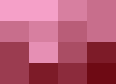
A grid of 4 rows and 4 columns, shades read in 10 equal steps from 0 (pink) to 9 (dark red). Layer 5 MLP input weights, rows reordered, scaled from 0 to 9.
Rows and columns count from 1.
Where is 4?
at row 2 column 3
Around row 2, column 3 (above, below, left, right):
2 5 2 3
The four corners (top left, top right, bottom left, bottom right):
0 3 6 9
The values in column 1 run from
0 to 6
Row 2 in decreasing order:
4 3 3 2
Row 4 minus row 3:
0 7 2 1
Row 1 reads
0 0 2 3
